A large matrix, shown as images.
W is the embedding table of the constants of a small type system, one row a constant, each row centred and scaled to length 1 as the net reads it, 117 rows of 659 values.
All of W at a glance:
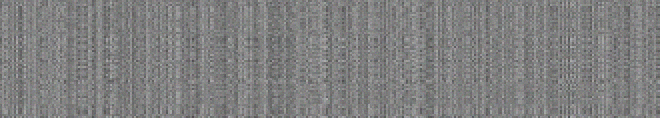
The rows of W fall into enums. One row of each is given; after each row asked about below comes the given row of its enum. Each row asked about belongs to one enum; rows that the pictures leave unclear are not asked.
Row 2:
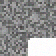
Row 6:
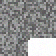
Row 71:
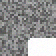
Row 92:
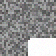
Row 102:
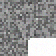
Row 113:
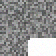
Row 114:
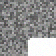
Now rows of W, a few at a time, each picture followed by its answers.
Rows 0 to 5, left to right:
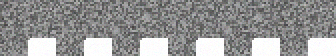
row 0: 114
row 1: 113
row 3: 6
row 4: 2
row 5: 114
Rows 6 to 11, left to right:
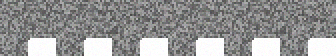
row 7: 92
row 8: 71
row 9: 92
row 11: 71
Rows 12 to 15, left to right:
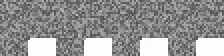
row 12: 92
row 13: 102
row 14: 113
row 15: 92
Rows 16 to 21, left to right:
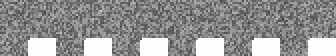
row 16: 113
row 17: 102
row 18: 6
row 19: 71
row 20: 113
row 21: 114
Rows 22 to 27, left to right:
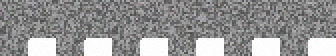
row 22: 71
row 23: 6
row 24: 71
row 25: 2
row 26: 113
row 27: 71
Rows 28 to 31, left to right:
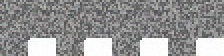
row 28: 92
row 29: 6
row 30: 92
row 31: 102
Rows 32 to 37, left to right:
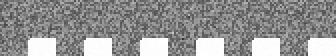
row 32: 114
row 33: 113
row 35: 102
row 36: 6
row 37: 113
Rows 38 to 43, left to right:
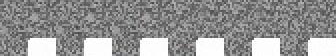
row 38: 2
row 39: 2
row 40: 2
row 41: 92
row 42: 92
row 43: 6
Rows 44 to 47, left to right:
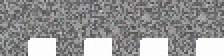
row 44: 92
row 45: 102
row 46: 2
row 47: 2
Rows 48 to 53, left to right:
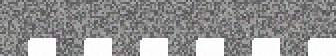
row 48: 6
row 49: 102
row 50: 113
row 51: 113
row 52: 102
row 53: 92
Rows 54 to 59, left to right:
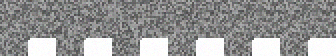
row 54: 92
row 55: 71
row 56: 102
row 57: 113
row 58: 92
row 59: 92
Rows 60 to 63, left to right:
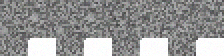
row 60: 2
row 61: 2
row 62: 114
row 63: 92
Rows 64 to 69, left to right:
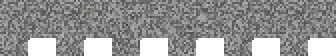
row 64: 6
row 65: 113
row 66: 102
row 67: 2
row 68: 6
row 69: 113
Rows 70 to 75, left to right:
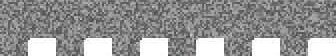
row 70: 6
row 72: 6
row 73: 102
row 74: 92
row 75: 2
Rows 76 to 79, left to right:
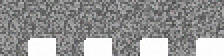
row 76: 6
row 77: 6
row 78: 92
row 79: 114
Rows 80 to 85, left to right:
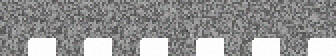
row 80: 71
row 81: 71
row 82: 71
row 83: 102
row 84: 6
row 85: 2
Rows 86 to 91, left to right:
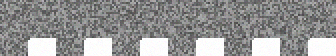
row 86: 92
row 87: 102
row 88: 113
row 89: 2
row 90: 102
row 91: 71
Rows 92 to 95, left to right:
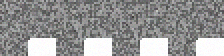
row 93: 102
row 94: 102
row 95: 6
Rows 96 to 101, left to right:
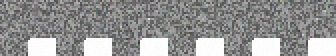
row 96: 92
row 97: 6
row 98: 102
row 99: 2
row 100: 6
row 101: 102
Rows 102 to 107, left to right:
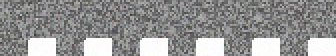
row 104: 71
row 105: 2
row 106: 2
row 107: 113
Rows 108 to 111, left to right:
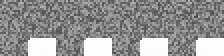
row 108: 6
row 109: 71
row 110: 6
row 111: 113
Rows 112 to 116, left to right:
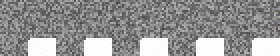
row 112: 6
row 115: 92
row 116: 2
